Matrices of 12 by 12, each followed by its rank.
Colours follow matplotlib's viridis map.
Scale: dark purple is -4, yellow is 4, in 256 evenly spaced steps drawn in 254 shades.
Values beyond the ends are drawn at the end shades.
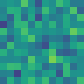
full rank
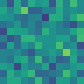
full rank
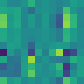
two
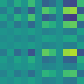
one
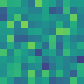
full rank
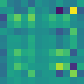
two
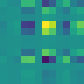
one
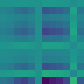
one
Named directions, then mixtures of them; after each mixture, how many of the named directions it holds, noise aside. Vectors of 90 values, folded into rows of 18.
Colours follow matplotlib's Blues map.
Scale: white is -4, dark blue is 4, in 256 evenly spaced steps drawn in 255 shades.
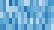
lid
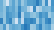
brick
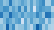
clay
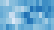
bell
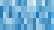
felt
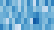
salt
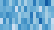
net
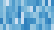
one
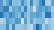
one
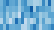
one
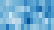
one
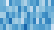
two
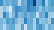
one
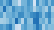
two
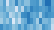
three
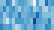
two
